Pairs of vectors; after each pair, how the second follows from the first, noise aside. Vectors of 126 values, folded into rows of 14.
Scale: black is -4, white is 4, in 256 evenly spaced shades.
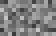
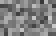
reversed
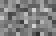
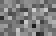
sign-scrambled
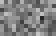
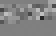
partly zeroed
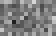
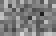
reversed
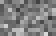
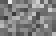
reversed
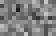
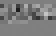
partly zeroed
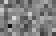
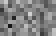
sign-scrambled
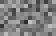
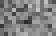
sign-scrambled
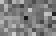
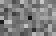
reversed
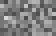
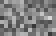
reversed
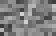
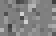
partly zeroed
